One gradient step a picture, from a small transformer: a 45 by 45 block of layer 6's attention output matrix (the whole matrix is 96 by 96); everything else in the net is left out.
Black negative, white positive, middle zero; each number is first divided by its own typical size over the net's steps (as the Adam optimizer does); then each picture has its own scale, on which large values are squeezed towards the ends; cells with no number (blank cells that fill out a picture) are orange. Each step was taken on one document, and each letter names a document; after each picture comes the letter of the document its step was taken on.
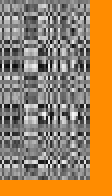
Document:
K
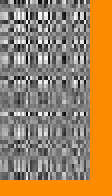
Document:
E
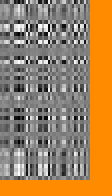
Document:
E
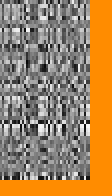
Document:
K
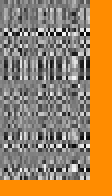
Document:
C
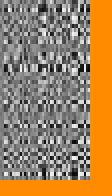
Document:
C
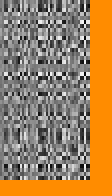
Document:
C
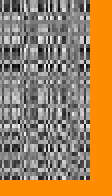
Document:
K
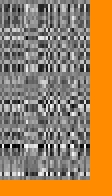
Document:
K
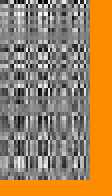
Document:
E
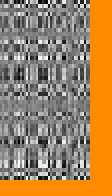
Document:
E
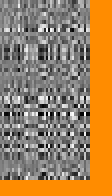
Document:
K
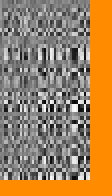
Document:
C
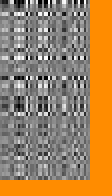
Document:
E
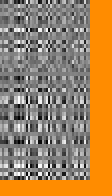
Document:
E
